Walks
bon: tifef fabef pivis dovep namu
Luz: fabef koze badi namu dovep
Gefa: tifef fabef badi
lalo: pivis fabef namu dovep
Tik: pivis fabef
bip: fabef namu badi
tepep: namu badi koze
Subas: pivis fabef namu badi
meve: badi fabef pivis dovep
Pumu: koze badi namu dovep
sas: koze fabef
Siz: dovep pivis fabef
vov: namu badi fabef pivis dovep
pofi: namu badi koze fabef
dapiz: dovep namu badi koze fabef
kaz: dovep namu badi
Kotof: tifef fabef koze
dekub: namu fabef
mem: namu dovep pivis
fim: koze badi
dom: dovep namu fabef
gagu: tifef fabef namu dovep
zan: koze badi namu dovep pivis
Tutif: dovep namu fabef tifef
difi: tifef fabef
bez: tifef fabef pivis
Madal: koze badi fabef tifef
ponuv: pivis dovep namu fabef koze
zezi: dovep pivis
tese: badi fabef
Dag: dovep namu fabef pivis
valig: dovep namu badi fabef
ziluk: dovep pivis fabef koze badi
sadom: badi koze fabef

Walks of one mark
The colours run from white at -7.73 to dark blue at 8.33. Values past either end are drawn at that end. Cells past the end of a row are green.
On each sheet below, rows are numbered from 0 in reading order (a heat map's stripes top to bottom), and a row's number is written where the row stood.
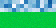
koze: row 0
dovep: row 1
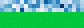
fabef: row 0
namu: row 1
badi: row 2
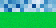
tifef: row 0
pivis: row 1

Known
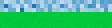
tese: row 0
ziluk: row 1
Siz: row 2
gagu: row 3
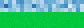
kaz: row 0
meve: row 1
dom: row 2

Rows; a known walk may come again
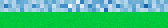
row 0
vov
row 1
Siz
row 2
sas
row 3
difi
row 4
meve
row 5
tepep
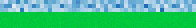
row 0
dekub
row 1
Dag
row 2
zezi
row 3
dapiz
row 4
Pumu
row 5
tese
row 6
ponuv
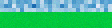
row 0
gagu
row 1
kaz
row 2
bon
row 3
dom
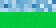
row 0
zan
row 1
Kotof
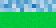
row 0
Tutif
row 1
ziluk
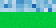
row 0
mem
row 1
Gefa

